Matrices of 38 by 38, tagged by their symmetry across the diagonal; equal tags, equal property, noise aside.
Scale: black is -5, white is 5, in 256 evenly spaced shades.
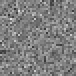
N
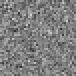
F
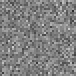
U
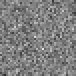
U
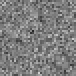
N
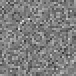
N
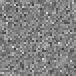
N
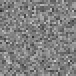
U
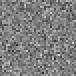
F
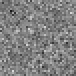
N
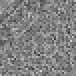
N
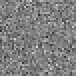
F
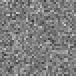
U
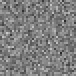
U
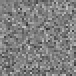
F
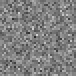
F
